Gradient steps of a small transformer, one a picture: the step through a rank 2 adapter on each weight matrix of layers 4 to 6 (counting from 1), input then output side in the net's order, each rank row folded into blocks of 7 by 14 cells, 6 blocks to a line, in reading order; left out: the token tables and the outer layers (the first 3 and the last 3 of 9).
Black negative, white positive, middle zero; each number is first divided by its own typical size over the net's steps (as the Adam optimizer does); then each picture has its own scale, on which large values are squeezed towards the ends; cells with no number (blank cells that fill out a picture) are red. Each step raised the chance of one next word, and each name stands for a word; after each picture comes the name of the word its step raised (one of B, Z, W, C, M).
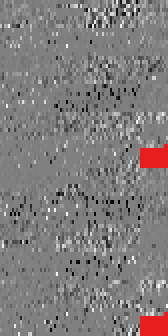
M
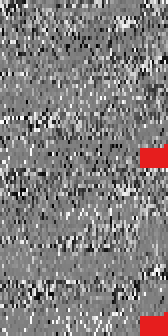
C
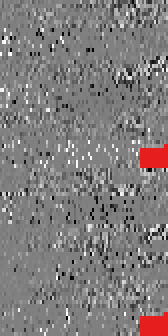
M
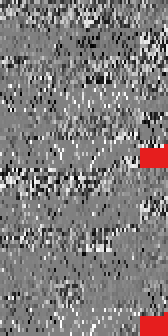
C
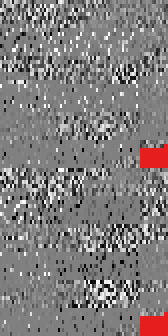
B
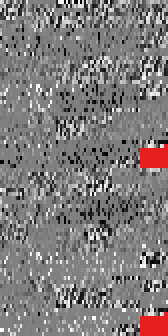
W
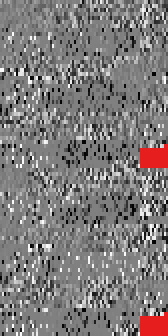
W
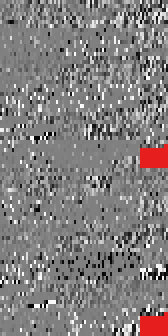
B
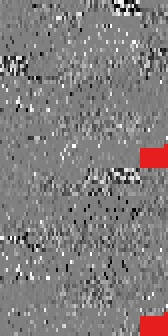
M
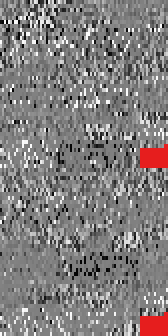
B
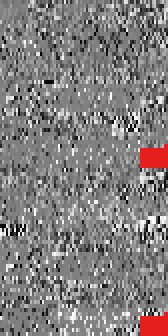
C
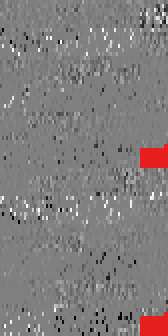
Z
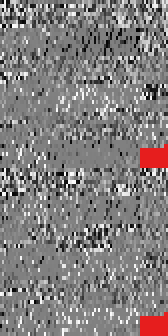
C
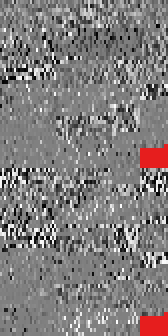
C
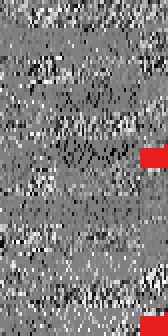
W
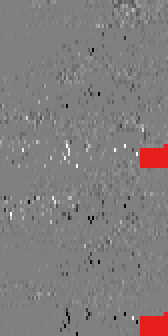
M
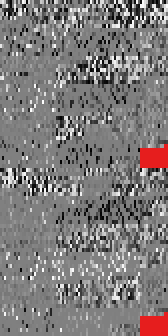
W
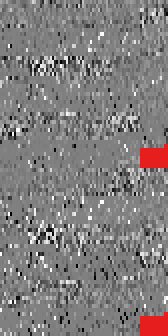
Z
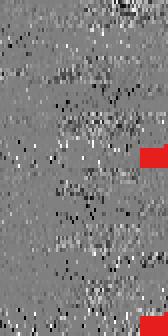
M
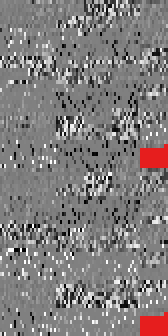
W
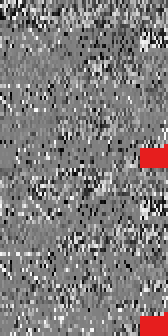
C
